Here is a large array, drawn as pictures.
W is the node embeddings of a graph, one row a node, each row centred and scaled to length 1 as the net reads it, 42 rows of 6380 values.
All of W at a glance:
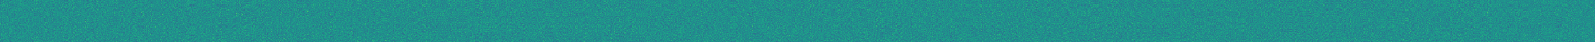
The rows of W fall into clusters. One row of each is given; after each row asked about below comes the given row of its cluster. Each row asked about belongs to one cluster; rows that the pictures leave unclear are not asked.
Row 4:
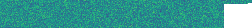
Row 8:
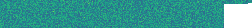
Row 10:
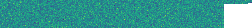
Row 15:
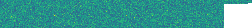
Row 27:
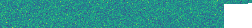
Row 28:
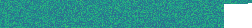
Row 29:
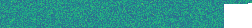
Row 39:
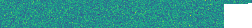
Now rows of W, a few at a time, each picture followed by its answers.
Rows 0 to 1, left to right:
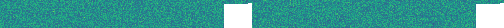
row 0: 8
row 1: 29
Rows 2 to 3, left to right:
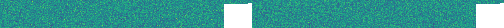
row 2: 28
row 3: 8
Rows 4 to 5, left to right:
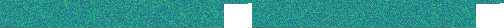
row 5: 4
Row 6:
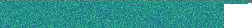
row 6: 27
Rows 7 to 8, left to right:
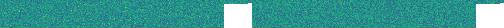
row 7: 28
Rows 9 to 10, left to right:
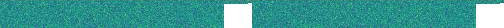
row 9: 10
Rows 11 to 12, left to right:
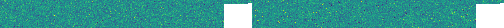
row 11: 15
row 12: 29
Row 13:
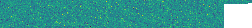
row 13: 15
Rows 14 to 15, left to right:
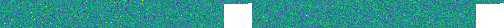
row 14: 29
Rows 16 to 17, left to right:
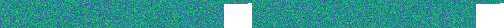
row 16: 39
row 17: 4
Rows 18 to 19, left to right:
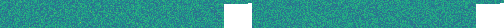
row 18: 10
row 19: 27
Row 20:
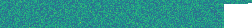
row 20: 10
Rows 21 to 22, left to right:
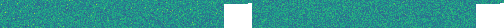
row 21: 27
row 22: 29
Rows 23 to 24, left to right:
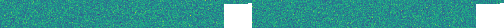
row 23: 39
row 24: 4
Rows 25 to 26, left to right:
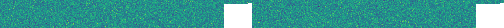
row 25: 27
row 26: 27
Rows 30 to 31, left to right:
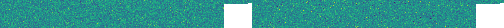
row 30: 27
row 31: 29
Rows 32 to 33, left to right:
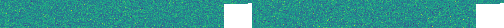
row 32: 28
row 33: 28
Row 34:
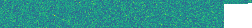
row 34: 15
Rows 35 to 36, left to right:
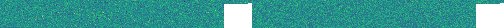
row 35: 4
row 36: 28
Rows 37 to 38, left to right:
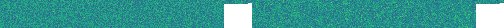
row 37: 8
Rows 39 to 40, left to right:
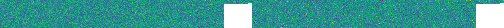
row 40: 10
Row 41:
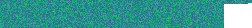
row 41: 8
